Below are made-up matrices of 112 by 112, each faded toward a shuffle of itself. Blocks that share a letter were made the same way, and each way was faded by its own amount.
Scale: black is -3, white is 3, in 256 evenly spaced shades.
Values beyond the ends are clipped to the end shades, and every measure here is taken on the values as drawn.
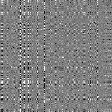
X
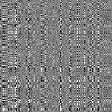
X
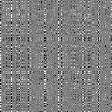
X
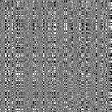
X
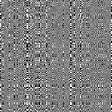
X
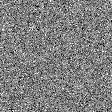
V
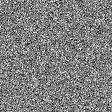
V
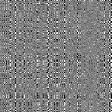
X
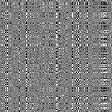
X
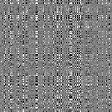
X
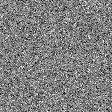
V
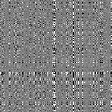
X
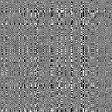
X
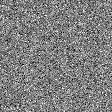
V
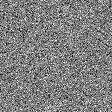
V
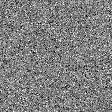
V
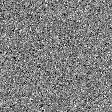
V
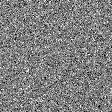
V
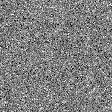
V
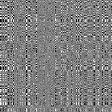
X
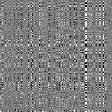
X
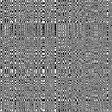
X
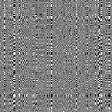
X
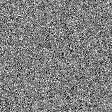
V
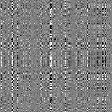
X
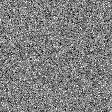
V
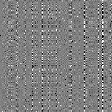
X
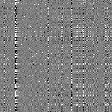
X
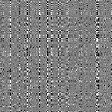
X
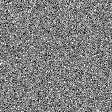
V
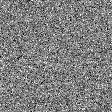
V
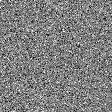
V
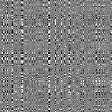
X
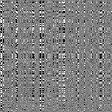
X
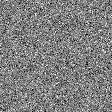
V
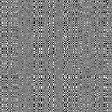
X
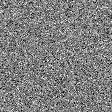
V
